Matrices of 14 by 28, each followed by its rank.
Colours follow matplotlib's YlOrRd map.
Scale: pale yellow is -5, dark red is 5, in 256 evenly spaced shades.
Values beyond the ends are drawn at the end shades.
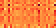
two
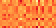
two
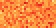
full rank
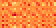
two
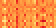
two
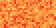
full rank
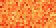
full rank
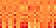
two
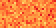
full rank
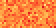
full rank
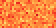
full rank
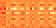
two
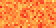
full rank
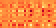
two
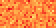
full rank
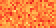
full rank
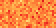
full rank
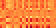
two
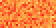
full rank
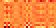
two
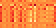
two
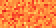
full rank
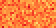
full rank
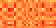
two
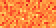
full rank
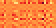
two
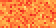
full rank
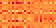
two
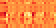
two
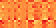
two
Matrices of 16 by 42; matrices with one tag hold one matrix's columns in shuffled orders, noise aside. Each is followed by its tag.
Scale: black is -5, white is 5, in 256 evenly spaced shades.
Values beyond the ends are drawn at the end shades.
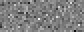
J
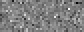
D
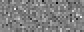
D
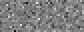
J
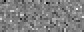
D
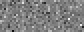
J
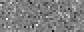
J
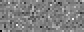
J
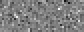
D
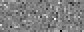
J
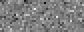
D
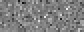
D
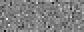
J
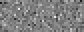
D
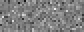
D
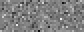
J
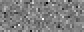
J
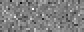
D
